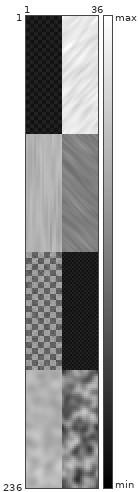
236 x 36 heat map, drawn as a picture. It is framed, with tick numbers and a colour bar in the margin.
It is made of 4 by 2 panels. Panel 1,1: very low, checkered, faint in contrast. Panel 1,2: very high, slanting up to the right, faint in contrast. Panel 2,1: high, streaked downward, faint in contrast. Panel 2,2: middling, slanting down to the right, faint in contrast. Panel 3,1: middling, checkered, strong in contrast. Panel 3,2: very low, checkered, faint in contrast. Panel 4,1: high, blotchy, faint in contrast. Panel 4,2: middling, blotchy, strong in contrast.
